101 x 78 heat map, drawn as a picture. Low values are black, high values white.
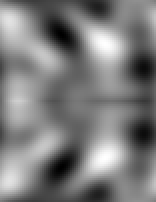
The top and bottom halves mirror each other. The centre is the smoothest part. The texture varies smoothly and slowly. There are no lone odd cells.
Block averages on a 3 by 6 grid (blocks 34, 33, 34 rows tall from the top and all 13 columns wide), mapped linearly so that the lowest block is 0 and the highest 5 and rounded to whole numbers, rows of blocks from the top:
5 3 0 4 5 2 / 4 4 2 3 4 0 / 5 3 0 4 5 2
